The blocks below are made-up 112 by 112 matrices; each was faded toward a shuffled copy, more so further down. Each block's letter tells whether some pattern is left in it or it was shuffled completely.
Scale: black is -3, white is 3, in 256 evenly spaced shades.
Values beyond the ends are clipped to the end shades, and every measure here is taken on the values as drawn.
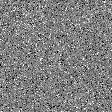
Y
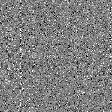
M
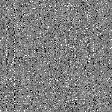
M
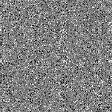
M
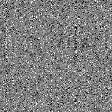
M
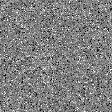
M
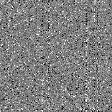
M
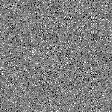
M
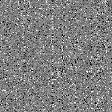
M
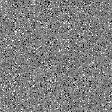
M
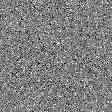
Y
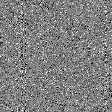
M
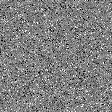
Y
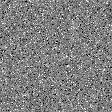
Y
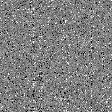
M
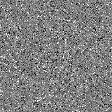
M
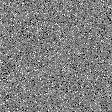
Y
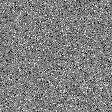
Y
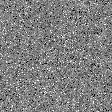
Y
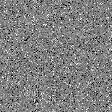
M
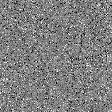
M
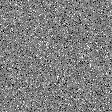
Y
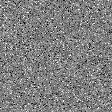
M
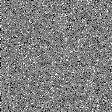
M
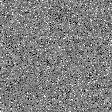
Y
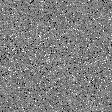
Y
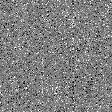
M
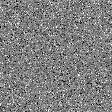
Y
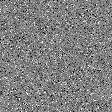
Y
